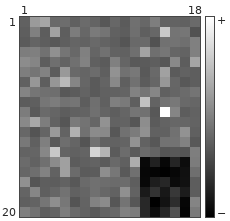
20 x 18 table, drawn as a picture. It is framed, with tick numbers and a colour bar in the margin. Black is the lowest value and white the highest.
A few values lie far out on both sides of the bulk. Neither half mirrors the other. No regular stripes run through it. An odd patch, lower than its surroundings, sits in the bottom right. The bottom right is the ninth with the lowest average.
